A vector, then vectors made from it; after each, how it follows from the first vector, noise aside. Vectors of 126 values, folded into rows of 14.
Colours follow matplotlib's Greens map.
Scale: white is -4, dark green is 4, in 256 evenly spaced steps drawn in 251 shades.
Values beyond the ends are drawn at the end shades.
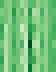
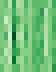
wrapped around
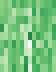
sign-scrambled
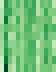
wrapped around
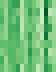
wrapped around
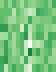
sign-scrambled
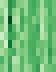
wrapped around
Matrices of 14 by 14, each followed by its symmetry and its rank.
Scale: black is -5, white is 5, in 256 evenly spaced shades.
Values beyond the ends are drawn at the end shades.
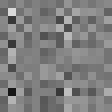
neither, rank two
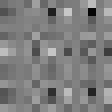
neither, rank two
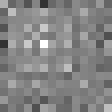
symmetric, rank three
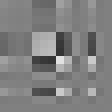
symmetric, rank one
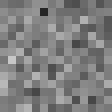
neither, full rank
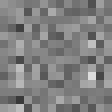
neither, rank three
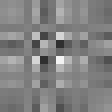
symmetric, rank one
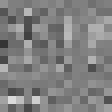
neither, rank three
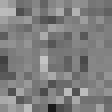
neither, rank three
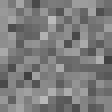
neither, full rank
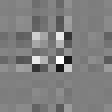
symmetric, rank one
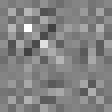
symmetric, rank three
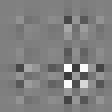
symmetric, rank one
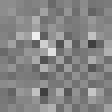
symmetric, rank three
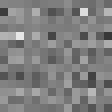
neither, rank three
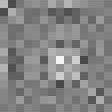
symmetric, rank three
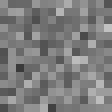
neither, full rank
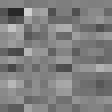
neither, rank two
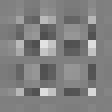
symmetric, rank one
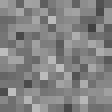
neither, full rank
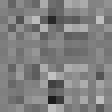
neither, rank two
